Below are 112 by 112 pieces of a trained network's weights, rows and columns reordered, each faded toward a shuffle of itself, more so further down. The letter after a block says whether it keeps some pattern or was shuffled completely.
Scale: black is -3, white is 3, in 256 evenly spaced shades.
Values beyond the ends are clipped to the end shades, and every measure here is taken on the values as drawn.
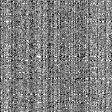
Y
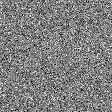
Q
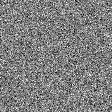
Q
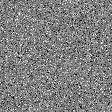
Q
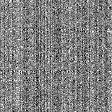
Y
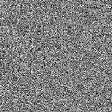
Y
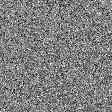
Q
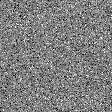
Q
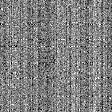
Y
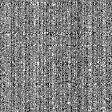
Y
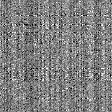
Y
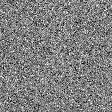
Q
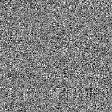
Y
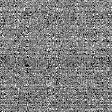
Y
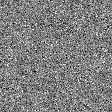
Q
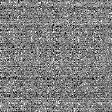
Y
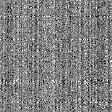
Y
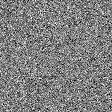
Q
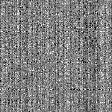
Y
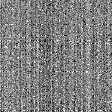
Y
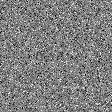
Q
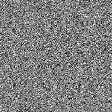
Y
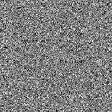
Y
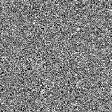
Y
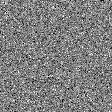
Q
